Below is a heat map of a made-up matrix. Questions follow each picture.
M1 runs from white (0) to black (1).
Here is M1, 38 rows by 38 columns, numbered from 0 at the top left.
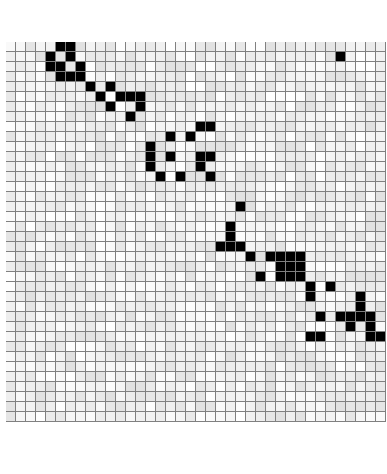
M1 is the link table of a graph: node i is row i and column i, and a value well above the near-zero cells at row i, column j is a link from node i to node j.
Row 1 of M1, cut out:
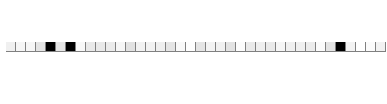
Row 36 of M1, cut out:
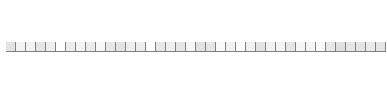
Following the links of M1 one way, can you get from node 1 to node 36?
yes
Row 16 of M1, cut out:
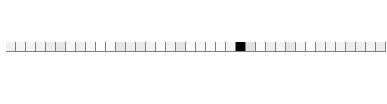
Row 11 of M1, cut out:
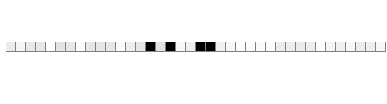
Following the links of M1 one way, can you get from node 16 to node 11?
no
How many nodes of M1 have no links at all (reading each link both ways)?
0
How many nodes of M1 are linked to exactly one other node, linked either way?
4
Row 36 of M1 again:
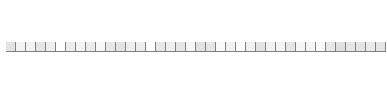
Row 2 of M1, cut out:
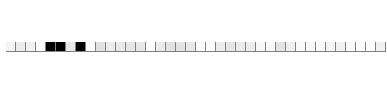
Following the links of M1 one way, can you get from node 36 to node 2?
no
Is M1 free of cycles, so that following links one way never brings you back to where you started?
yes
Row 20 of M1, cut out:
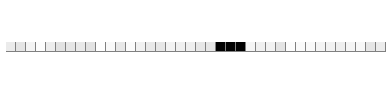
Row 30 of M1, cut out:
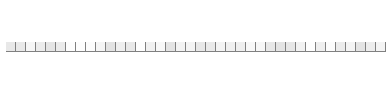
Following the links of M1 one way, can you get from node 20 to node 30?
yes
